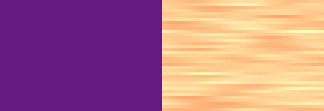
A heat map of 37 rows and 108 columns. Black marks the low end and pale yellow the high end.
The table splits into one row of 2 panels. Panel 1,1: low, flat. Panel 1,2: very high, streaked across, faint in contrast.
